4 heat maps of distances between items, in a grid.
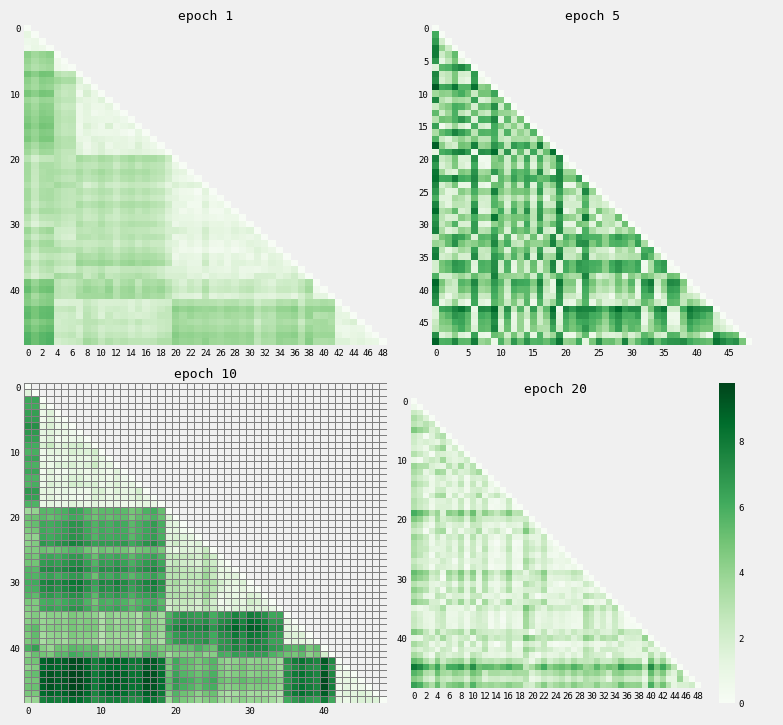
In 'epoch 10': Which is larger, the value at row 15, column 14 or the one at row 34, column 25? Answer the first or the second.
the second
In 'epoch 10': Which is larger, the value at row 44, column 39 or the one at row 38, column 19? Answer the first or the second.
the first
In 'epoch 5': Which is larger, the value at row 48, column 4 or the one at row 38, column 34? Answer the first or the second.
the first
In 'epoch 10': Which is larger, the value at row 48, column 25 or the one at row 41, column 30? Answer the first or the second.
the second
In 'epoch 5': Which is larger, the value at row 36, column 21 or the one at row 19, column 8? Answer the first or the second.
the second
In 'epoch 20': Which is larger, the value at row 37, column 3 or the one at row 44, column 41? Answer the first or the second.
the second
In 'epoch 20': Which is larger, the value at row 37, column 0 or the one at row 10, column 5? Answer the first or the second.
the second
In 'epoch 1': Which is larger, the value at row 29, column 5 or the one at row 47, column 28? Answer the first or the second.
the second
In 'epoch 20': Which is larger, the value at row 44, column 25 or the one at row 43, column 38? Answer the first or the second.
the first
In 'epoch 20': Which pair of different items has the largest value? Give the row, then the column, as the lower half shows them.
45, 0
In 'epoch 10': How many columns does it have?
49
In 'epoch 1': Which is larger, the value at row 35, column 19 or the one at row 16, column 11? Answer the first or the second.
the first
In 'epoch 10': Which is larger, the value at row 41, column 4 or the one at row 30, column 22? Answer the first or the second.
the first
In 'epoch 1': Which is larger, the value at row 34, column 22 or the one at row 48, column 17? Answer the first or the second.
the second
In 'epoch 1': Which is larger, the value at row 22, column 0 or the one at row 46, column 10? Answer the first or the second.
the first
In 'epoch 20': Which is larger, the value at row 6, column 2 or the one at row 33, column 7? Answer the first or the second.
the second
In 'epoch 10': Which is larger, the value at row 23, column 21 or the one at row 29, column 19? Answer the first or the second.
the second
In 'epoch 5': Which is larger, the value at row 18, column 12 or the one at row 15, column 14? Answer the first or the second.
the first
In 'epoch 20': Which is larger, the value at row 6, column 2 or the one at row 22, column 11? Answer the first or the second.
the second
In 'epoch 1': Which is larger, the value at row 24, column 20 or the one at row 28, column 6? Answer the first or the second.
the second
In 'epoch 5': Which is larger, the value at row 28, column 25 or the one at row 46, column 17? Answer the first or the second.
the first
